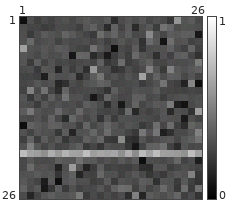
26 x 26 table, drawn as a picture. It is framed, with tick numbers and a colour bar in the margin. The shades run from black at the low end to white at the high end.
Odd lines: row 20. Average level on the scale: 30%. Slope: none. Histogram: skewed, a long tail of high values.
